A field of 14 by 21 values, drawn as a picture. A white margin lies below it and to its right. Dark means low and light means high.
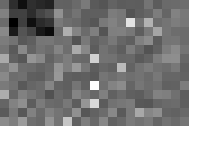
Odd patch: lower, in the top left. Ninth with the lowest average: top left. Histogram: heavy tails on both sides. Mirror symmetry: none.
